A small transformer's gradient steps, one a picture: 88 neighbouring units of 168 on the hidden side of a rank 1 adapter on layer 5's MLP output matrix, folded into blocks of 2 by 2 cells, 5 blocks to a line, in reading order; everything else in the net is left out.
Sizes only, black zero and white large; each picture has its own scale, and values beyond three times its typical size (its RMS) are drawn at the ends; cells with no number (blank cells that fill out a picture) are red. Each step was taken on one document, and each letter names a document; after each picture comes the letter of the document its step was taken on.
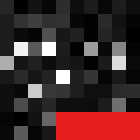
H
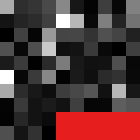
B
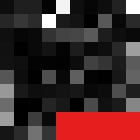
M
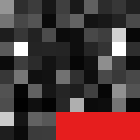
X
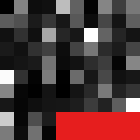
M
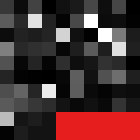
X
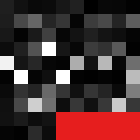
H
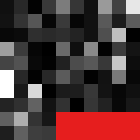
B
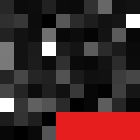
H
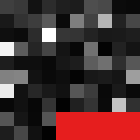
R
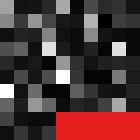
X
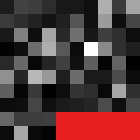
B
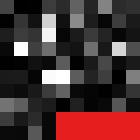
R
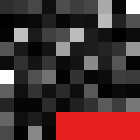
B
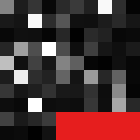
H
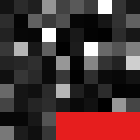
R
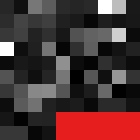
B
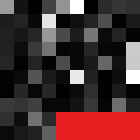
R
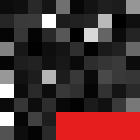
M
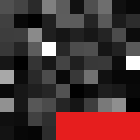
R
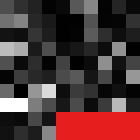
X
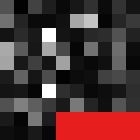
X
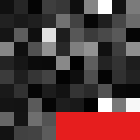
B
